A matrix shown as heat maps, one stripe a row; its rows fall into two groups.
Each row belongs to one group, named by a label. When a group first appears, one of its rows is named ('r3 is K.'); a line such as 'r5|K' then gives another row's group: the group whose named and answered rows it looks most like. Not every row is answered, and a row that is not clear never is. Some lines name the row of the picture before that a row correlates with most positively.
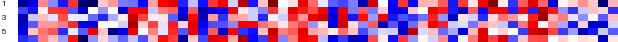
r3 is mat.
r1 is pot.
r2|mat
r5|mat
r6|pot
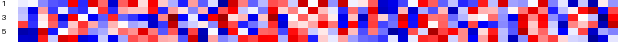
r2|pot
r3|pot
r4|pot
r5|mat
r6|mat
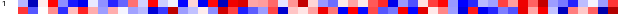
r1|mat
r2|pot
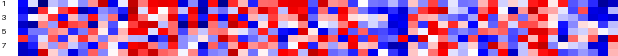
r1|mat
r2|mat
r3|mat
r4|mat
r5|mat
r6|pot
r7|mat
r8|mat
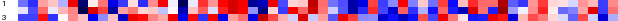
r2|pot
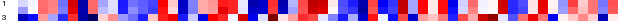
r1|pot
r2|pot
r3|pot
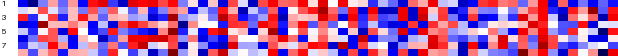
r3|pot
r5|pot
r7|mat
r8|pot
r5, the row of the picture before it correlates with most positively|3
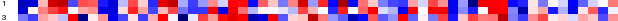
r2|mat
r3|pot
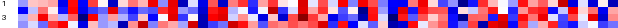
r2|pot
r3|pot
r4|mat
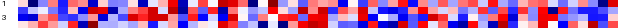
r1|pot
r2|mat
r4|pot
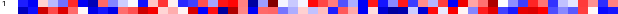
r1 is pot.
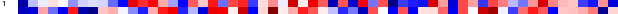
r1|mat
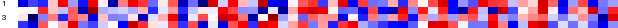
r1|mat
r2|pot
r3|pot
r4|mat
